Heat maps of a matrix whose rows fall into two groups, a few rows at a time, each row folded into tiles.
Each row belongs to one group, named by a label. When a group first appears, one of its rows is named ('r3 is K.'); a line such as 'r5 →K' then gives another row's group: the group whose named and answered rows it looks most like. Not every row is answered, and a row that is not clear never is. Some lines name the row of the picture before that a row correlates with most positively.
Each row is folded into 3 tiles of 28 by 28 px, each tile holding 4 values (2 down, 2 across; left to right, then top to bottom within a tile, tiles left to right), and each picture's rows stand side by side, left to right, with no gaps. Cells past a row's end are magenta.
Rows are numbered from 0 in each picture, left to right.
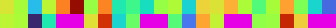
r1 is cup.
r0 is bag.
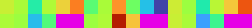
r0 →bag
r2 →bag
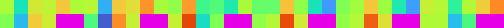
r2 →cup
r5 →bag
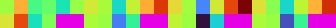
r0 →cup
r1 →bag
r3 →bag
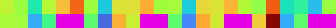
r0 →bag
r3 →cup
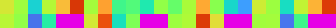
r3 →bag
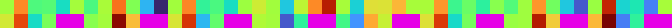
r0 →cup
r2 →cup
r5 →cup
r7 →cup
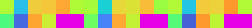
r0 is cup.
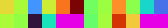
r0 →bag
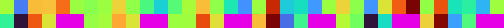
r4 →bag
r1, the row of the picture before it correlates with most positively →1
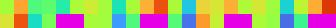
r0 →cup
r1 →bag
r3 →bag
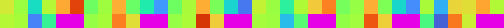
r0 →bag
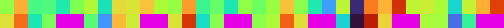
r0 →cup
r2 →cup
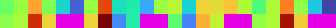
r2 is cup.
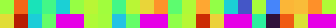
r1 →bag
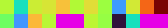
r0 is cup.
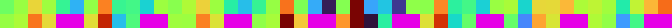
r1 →cup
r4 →cup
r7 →bag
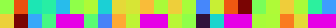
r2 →bag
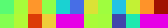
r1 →bag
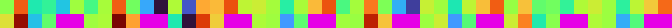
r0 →cup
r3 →bag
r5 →bag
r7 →bag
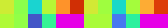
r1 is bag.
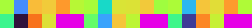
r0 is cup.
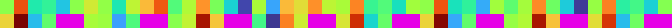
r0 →cup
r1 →bag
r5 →cup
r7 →cup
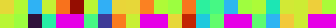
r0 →bag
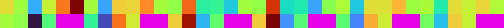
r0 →bag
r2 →cup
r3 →cup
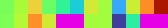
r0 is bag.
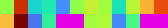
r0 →cup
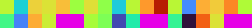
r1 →bag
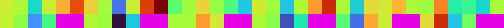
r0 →bag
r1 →bag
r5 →cup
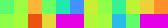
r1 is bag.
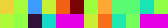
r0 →bag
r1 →cup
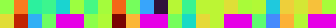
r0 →cup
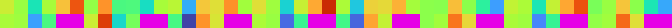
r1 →cup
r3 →bag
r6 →bag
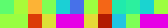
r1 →cup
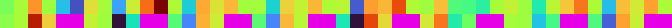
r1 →bag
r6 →bag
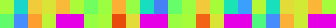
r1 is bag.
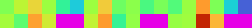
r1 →cup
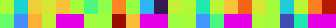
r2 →bag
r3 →bag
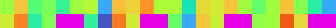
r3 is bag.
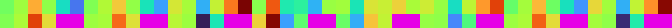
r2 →bag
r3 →cup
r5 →bag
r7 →bag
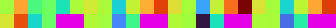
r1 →bag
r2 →bag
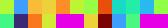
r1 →cup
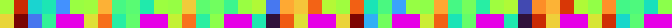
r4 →cup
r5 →cup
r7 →cup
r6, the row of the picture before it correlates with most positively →0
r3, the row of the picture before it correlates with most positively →0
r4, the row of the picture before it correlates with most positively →1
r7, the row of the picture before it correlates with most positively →1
